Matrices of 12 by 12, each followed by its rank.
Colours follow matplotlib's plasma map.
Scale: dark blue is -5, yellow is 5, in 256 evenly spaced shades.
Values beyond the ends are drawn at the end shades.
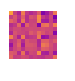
two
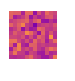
full rank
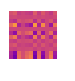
one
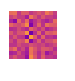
two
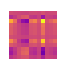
one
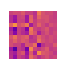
two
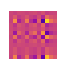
one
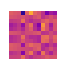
two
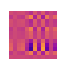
one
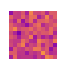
full rank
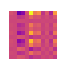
one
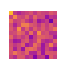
full rank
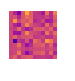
two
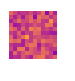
full rank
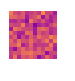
full rank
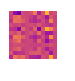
two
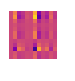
one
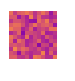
full rank
